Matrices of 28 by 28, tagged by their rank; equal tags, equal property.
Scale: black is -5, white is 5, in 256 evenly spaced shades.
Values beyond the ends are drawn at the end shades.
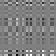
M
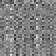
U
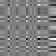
M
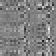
U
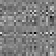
U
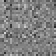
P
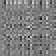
U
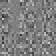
P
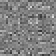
P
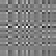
M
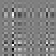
M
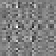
U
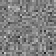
P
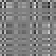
M
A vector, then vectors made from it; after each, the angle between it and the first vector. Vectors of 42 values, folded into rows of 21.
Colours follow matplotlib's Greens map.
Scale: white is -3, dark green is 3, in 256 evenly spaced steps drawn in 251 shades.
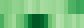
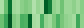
orthogonal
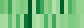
orthogonal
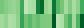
orthogonal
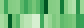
partly opposed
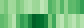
nearly parallel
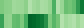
nearly parallel
